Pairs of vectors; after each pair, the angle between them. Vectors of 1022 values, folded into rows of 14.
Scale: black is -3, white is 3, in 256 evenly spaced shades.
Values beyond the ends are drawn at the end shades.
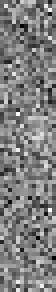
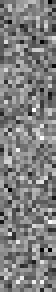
partly aligned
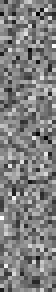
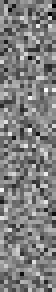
partly aligned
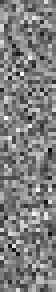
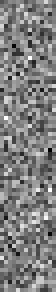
nearly parallel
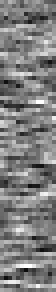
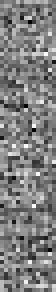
partly aligned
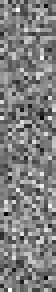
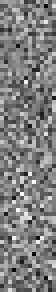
partly aligned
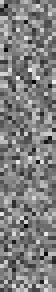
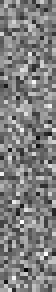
partly opposed
